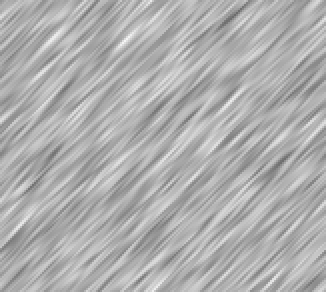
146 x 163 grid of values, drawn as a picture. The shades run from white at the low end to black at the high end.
Grain: diagonal, up to the right. Mirror symmetry: none. Histogram: bell-shaped. Slope: none. Average level on the scale: 30%. Odd rows or columns: none.
